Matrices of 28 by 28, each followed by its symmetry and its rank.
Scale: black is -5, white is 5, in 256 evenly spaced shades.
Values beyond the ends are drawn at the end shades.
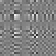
symmetric, rank two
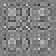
symmetric, rank two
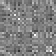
symmetric, rank five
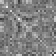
symmetric, rank five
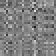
neither, rank three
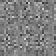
neither, rank five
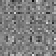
neither, rank five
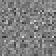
neither, rank five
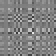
symmetric, rank two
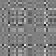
antisymmetric, rank two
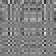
neither, rank two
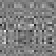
neither, rank three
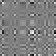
symmetric, rank two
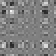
symmetric, rank two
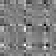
antisymmetric, rank two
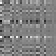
neither, rank two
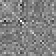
symmetric, rank five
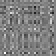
neither, rank three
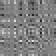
antisymmetric, rank two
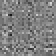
neither, rank five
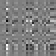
neither, rank two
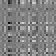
neither, rank two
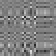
neither, rank two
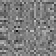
neither, rank five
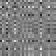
antisymmetric, rank two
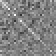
symmetric, rank five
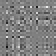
antisymmetric, rank two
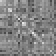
symmetric, rank five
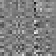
neither, rank three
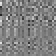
neither, rank three
